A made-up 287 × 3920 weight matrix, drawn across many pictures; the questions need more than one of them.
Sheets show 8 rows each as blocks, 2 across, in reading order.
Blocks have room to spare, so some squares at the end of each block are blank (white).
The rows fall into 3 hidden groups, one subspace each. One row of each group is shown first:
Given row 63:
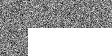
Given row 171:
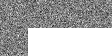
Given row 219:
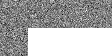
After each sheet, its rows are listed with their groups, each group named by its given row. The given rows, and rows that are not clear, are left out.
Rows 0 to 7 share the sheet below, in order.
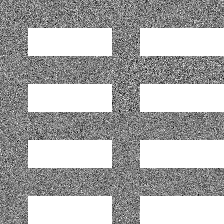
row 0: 219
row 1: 171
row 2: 219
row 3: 171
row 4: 219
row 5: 63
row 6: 63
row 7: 171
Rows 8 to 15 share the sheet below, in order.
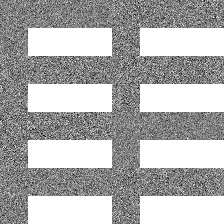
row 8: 171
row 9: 63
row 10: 171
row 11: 63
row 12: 171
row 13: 219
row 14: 219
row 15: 63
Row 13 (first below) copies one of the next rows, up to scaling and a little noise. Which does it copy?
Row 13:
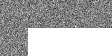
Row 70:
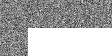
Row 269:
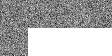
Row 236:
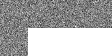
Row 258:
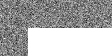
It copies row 236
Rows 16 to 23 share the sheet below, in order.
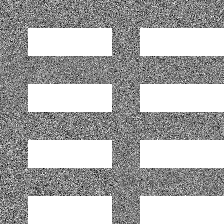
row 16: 63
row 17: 63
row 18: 63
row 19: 63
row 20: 63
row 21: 171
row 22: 63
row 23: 219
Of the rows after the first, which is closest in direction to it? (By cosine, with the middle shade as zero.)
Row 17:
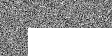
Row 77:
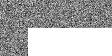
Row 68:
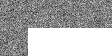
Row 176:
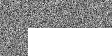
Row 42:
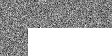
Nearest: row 176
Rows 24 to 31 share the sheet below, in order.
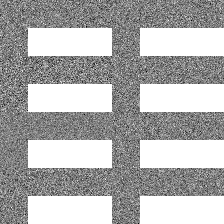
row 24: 171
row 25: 219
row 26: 63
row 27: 171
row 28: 63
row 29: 219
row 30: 219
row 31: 63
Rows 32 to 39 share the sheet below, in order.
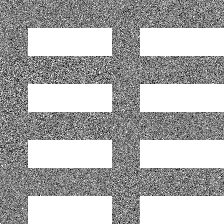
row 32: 63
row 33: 63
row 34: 219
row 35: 219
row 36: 63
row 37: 219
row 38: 171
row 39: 171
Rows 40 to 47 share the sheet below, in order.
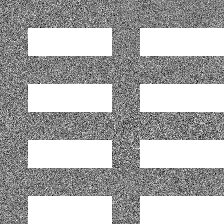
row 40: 171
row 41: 219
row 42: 171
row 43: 171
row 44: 171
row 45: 63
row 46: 171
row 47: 63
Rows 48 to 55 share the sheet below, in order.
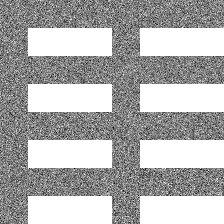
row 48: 171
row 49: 171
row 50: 219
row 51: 63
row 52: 219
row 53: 219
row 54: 63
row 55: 219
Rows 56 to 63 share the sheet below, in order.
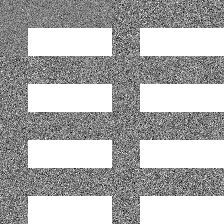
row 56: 63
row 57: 171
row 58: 219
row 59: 219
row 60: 171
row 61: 171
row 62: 63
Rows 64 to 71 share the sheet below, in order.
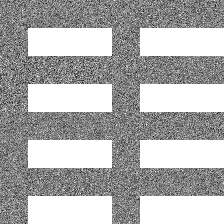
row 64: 171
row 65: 63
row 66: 63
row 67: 171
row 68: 63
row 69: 63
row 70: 219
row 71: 171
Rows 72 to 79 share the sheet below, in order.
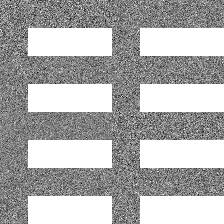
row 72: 171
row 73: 63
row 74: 219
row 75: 171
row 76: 171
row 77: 171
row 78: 63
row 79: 171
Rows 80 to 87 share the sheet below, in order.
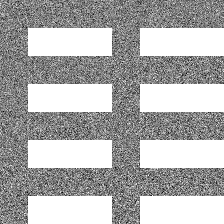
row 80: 63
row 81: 63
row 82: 219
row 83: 171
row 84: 219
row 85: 219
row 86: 63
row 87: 171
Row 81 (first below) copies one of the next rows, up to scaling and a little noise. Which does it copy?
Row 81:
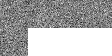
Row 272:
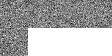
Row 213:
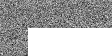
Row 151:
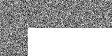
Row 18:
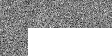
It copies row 18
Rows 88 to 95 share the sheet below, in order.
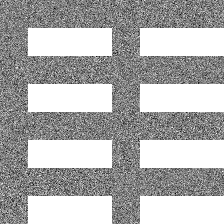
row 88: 219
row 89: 63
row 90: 219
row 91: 171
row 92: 171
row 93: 63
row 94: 219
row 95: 171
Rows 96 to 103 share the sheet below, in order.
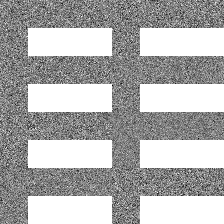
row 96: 63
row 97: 171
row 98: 63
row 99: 63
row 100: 171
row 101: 171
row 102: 171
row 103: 171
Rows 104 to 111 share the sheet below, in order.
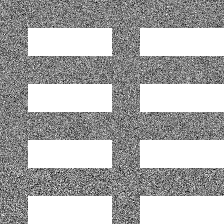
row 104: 63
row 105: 63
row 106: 171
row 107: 219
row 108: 219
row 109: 171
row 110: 219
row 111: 63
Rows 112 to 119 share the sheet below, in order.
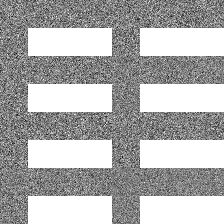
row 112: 171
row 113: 219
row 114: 171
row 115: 219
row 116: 219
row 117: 63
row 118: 219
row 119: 219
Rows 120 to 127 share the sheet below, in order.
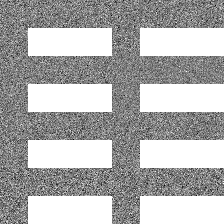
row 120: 171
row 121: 219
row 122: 63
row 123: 219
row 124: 219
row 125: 219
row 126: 171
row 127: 171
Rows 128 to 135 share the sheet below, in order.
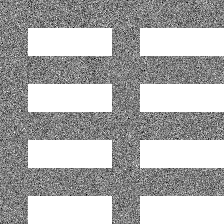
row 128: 219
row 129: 219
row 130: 219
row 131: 219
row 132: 219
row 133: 219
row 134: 171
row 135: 63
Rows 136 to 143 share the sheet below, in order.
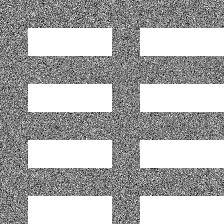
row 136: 171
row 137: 63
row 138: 63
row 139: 63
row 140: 171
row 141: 171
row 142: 219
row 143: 171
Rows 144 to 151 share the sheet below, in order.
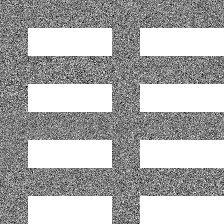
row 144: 171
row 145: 219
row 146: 63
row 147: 171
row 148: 171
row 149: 63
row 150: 171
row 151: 63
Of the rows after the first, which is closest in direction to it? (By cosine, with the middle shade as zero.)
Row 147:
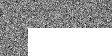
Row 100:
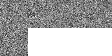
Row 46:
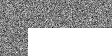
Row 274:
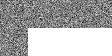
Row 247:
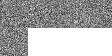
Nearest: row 100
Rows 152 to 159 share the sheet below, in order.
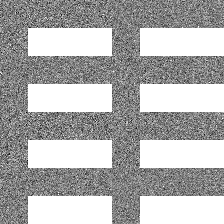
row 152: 63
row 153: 171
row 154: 219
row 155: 219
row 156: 63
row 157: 171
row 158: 171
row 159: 63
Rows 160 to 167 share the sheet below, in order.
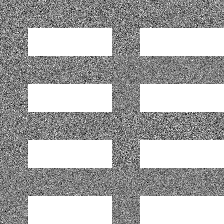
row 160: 171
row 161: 171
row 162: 171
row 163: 219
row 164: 219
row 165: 63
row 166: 63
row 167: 63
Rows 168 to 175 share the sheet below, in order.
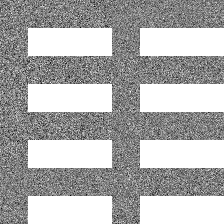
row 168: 63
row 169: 63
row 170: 219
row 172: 219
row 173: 219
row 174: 171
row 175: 219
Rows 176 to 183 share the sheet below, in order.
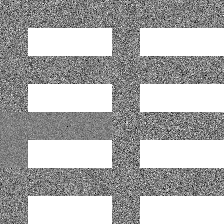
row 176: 63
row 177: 171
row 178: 219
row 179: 171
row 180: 63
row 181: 171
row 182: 219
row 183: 219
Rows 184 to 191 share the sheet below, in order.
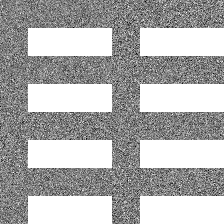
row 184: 219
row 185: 219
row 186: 63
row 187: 171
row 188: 171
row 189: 171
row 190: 171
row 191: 63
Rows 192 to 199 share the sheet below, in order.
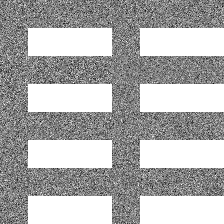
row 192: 171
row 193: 171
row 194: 63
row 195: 219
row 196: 171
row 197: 63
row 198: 219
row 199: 219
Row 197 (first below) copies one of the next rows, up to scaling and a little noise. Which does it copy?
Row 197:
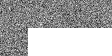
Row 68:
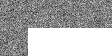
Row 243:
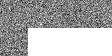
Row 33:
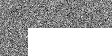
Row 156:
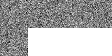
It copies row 243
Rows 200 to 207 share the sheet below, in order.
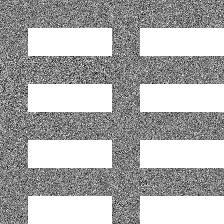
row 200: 171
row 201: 219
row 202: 171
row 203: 171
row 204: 171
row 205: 171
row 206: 171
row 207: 171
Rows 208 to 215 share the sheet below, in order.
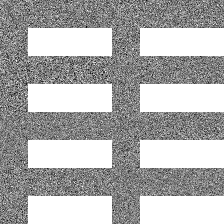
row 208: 171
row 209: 171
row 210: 63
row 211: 219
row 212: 171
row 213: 63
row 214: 63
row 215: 219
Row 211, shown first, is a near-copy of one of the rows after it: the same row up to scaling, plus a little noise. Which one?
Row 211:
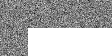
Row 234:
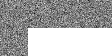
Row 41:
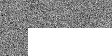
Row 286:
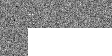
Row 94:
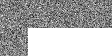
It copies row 234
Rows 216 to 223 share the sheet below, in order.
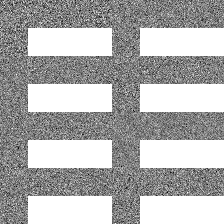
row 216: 63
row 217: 171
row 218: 219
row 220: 171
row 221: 219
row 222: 219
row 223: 219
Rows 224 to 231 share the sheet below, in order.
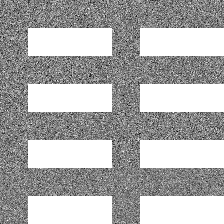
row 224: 63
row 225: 171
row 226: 171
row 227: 63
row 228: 63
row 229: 63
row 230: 171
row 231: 219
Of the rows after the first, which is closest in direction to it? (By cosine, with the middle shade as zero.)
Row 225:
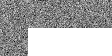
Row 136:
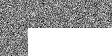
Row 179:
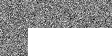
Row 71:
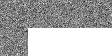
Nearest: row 179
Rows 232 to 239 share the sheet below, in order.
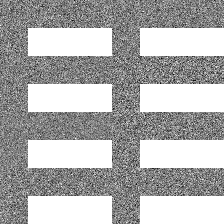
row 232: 63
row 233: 63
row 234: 219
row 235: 63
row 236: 219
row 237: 171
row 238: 63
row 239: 171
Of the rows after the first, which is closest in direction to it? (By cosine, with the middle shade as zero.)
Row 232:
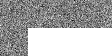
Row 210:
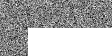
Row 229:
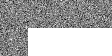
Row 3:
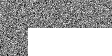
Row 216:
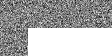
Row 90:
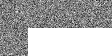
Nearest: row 216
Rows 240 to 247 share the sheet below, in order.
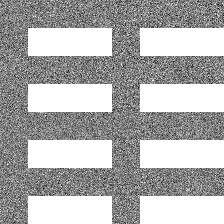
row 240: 219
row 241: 171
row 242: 219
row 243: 63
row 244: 171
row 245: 219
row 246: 63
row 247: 219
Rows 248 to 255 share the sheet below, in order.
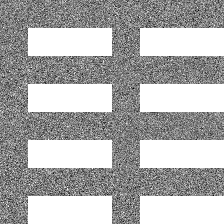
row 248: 219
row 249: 219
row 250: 63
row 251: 63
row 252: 63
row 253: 171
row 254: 63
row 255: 219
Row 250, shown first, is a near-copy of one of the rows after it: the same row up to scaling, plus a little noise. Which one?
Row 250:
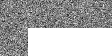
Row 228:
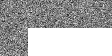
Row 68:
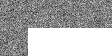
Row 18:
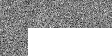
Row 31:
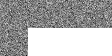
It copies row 228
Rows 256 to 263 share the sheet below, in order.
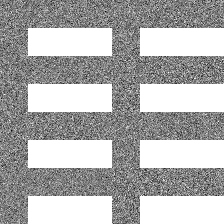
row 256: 63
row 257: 219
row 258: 219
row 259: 171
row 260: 63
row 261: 219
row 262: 171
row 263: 219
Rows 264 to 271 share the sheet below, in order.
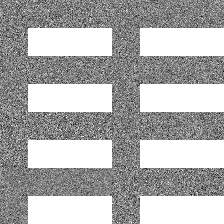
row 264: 171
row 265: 171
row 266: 63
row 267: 171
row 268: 63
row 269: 219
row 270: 63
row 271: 171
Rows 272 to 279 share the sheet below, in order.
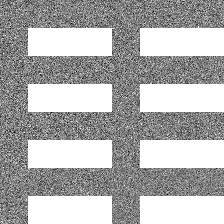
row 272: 63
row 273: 171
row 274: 171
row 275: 171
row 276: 219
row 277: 219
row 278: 63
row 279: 219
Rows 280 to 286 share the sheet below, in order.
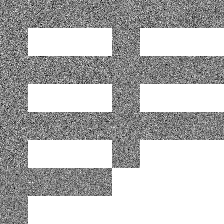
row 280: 63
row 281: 219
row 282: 171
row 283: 219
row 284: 171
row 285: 219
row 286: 219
